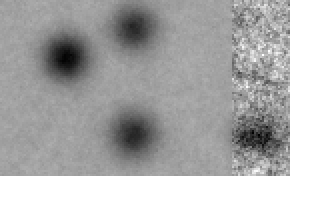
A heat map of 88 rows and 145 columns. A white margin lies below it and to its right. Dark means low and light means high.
Mirror symmetry: none. Odd rows or columns: none. Histogram: skewed, a long tail of low values. Seam: vertical, 80% of the way across, the left part calmer. Dips: four. Slope: none.
